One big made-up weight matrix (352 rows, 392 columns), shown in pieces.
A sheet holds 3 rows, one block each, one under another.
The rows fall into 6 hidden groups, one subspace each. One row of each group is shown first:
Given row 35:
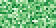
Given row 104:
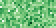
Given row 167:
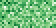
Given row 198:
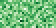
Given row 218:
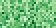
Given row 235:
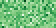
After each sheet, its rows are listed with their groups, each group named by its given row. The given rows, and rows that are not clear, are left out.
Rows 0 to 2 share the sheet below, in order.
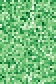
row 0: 218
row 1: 167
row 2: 104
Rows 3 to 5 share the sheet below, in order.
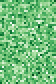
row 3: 35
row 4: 35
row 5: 35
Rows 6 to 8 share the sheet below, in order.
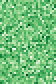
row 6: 235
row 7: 35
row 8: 198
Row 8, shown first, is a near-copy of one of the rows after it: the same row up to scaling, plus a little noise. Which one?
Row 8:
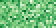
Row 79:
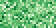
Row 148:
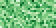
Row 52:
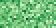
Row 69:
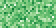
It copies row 52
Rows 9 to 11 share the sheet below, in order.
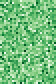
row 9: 35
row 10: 35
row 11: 104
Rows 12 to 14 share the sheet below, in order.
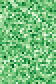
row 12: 198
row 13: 35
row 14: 198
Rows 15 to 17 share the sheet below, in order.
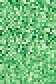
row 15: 235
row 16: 235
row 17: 104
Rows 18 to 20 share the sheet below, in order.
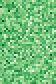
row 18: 104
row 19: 167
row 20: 198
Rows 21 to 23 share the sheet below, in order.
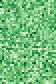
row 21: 104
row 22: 35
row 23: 235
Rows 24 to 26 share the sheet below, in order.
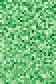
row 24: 198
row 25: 198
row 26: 198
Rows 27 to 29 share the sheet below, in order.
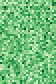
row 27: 167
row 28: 235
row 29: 104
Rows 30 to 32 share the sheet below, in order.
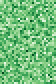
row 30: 198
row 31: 198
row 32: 167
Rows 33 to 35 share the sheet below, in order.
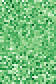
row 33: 218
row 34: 104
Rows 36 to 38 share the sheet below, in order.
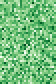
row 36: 198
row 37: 218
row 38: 167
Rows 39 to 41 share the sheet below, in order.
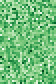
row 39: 35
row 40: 104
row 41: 104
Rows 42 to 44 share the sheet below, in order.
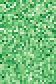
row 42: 198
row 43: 167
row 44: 104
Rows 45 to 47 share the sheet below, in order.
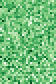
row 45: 104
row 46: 104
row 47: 167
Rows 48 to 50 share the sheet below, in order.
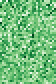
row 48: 235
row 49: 218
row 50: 235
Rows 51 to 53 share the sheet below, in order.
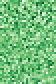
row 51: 218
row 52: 198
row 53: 104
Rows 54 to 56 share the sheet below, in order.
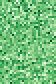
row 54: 35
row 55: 235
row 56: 35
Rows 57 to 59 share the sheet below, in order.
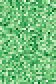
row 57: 235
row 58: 235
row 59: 35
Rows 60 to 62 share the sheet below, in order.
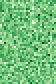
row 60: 218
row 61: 218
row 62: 167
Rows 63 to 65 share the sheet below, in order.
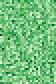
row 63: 35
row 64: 104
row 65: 167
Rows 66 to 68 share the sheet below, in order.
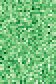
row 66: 218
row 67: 235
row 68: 104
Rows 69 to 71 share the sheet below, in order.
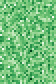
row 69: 198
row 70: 104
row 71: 104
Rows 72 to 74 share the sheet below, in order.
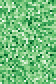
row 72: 104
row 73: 35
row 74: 35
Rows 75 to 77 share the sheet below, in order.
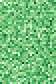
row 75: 167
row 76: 167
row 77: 35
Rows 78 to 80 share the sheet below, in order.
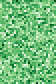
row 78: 35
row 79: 198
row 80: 198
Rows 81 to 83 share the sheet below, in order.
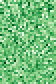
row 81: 104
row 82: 35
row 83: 198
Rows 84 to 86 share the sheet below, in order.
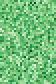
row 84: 218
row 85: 104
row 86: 235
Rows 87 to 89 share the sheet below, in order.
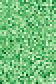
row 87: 167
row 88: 235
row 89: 198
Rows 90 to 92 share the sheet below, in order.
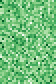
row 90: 104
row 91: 35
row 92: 167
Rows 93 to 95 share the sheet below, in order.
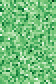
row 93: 218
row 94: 104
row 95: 35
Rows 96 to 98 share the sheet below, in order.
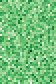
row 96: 235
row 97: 104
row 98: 167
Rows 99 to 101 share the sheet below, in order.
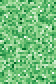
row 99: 235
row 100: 218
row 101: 198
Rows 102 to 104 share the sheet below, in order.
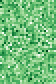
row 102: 104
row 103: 218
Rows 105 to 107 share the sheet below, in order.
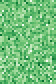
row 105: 35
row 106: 104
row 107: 167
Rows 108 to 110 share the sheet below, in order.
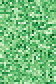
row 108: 35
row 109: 198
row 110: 167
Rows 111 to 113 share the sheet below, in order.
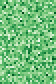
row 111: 198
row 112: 104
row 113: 167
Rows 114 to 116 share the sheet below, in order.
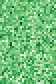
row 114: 235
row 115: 218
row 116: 218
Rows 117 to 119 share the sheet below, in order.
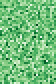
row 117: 167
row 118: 235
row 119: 35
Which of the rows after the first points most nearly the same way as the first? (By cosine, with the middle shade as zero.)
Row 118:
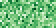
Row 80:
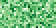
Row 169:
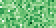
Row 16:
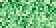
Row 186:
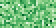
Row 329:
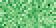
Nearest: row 16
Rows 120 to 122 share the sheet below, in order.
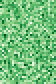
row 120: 104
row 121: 167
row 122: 218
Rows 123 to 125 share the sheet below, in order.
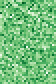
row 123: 198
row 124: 198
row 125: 35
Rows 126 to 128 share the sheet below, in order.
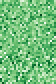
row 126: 35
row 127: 235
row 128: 235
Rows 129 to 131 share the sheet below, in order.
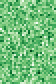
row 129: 35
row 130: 104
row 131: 218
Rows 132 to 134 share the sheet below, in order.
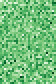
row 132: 167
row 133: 35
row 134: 198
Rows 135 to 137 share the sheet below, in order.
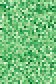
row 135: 198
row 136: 167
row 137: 167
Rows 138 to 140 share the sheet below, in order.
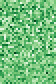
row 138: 35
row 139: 167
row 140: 35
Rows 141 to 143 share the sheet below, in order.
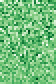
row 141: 167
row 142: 104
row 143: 35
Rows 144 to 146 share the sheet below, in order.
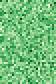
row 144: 235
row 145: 104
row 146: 167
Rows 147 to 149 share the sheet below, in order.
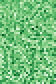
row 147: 198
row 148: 198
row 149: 218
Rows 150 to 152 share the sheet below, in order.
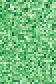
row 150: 198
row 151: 218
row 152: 167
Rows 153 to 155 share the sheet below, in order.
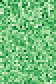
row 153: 104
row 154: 35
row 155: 167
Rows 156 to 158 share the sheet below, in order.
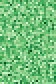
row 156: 35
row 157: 104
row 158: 167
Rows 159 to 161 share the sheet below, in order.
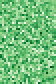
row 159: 35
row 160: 198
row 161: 104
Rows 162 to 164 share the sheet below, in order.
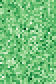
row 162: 104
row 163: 235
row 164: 104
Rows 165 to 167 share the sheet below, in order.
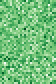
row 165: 235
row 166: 235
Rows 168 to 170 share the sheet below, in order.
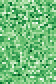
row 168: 35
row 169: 104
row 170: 198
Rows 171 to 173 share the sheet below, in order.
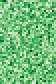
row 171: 198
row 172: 104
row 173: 198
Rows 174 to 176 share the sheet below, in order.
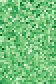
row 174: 198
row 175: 104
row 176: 218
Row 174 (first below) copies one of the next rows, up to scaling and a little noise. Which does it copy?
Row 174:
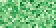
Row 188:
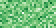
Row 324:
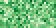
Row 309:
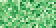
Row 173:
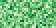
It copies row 309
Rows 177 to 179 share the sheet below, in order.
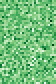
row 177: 167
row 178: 198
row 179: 218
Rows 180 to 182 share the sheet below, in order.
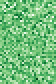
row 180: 198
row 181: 235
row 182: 35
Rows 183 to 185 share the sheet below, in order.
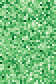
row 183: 35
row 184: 198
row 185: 104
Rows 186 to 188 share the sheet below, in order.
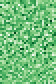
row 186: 35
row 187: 198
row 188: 198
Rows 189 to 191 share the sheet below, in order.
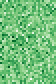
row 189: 235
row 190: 35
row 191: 104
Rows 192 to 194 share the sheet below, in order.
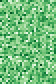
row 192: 235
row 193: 167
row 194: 235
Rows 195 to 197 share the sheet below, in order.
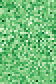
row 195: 104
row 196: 167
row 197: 167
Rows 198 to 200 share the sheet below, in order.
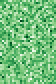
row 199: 218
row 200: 104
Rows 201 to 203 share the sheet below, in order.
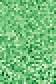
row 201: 167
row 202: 104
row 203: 198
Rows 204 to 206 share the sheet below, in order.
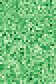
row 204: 167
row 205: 198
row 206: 104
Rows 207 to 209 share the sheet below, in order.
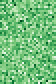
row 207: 198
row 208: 235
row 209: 35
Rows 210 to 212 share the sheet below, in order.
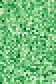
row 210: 104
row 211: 235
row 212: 198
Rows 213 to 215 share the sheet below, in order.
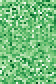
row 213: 35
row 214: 218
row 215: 198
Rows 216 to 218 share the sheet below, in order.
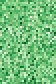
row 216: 235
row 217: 235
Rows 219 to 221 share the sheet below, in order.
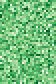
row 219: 198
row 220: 218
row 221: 104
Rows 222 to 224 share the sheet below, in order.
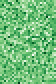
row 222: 35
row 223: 198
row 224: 235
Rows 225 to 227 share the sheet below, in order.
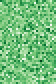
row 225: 167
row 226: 235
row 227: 198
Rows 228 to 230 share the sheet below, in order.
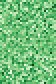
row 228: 198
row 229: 167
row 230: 218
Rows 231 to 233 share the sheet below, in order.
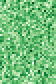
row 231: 198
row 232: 104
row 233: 218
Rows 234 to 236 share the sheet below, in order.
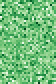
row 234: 35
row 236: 35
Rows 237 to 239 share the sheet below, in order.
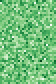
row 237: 167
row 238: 35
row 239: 198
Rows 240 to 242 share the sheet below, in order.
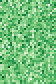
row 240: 235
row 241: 218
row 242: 104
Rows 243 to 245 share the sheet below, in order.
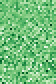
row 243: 167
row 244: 218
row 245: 235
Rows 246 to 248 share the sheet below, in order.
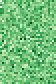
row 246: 104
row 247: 218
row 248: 198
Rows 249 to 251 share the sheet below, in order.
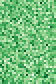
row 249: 218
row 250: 35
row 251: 218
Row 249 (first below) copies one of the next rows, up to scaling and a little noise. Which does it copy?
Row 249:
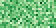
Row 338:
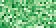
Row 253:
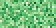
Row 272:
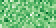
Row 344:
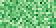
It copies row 344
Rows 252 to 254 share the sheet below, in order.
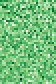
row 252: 35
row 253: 218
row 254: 235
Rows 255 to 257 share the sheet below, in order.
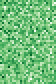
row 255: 167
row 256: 167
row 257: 104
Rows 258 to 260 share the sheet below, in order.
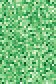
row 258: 235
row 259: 35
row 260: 235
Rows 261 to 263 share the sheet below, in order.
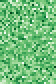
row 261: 235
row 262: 218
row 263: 218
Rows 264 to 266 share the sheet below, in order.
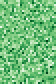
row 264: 198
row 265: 218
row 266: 104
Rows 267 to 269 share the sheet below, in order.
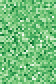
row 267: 198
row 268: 35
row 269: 218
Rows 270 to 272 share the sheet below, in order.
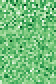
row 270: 235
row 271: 235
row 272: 218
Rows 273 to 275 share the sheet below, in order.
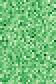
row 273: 235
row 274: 218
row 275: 235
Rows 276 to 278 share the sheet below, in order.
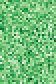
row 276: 198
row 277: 167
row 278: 104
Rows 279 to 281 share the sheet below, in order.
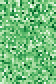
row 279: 198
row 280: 35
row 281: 218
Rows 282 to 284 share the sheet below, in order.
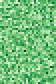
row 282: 167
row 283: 35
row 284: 104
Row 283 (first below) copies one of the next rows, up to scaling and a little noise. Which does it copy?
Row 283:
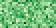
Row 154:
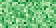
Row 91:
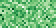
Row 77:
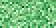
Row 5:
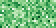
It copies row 154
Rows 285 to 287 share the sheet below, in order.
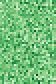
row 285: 167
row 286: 218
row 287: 35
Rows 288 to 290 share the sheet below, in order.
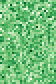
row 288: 198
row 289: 104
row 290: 104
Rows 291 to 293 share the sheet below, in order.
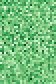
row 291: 167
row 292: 35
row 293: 104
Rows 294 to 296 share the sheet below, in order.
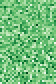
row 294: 167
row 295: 35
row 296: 235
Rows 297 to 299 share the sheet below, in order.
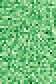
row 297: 167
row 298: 167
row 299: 167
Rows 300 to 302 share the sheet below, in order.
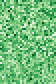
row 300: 218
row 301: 198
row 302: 104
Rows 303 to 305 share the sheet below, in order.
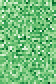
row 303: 167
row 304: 218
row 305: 218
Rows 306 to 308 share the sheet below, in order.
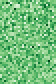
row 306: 35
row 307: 218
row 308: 235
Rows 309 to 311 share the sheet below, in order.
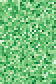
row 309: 198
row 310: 218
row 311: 198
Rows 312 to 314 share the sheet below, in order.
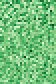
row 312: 35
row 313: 104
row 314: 235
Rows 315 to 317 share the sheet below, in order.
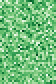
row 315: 35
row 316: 198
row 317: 167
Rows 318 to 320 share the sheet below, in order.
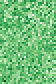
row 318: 198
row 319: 235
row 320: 235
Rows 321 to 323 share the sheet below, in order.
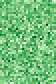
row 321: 35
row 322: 235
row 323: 35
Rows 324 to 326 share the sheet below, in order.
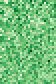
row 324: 198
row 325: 104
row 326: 235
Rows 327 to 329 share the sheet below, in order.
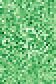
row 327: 104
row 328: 35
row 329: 235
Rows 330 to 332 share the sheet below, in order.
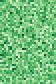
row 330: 235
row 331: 218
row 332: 35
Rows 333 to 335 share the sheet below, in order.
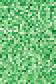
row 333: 167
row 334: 167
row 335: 235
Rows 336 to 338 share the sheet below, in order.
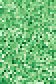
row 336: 104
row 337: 235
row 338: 218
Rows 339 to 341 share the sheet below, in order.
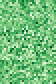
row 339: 35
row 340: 218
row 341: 35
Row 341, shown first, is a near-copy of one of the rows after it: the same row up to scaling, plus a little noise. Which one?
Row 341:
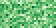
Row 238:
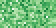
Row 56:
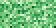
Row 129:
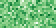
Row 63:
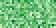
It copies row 56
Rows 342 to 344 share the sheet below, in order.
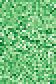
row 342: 235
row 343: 198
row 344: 218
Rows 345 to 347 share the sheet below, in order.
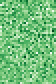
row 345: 35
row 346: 167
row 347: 235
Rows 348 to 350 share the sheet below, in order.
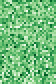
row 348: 35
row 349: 218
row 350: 218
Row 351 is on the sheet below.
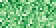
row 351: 235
